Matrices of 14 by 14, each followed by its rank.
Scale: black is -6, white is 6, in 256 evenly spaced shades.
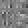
three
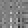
two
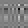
one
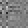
two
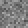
full rank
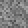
full rank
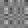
one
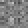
three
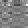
two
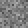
full rank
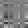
one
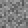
full rank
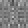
two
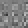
three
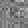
three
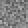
full rank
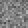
full rank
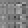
two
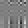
one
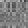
two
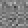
three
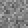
full rank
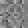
three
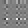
one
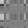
one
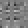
two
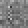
three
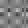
one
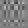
one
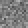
full rank
